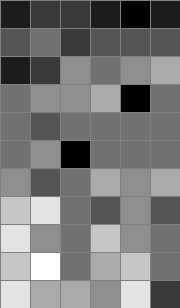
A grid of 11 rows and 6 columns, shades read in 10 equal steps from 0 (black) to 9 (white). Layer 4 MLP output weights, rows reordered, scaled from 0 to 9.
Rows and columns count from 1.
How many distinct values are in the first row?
3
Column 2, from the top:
2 4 2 5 3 5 3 8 5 9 6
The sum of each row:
7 18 23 24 23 21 29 30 33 37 35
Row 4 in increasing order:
0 4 4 5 5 6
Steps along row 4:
up same up down up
